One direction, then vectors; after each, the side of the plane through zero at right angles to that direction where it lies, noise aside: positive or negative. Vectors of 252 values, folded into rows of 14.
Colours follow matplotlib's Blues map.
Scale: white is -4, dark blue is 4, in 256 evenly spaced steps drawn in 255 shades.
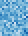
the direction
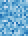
positive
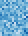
positive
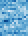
negative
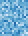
negative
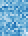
negative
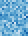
positive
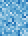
negative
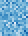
positive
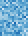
negative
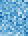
positive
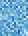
negative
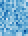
positive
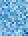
positive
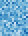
positive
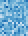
negative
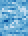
negative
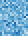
negative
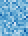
positive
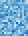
positive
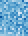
positive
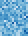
positive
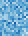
negative
